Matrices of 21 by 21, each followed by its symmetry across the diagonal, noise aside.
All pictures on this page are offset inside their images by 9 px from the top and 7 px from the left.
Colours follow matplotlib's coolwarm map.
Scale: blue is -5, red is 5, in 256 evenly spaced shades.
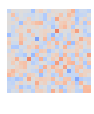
symmetric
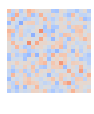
symmetric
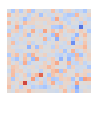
antisymmetric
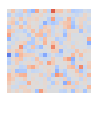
antisymmetric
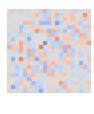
antisymmetric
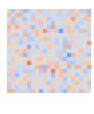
antisymmetric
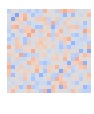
symmetric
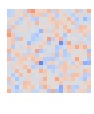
symmetric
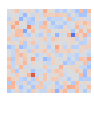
antisymmetric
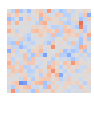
antisymmetric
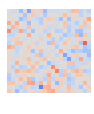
antisymmetric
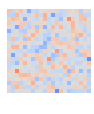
symmetric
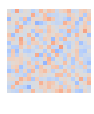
antisymmetric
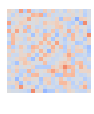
symmetric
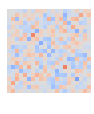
symmetric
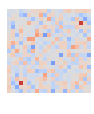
symmetric
